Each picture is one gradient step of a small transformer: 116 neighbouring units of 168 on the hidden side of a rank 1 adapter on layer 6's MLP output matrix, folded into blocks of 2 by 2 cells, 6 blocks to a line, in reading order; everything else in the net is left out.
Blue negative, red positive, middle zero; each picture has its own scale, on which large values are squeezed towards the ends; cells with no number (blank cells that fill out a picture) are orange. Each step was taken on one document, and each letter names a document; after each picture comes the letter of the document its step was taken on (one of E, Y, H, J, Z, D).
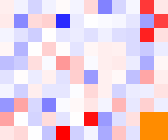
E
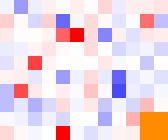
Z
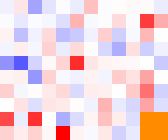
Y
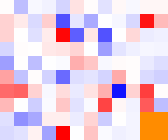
Z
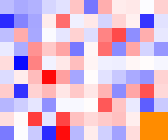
Y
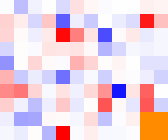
Z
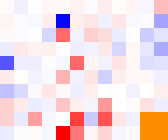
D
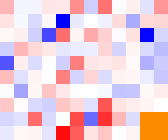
D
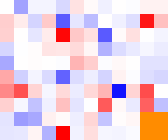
Z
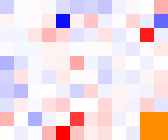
D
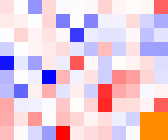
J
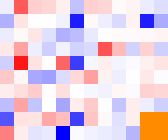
Y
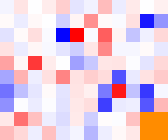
Z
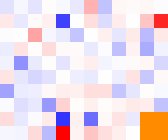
E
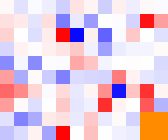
Z
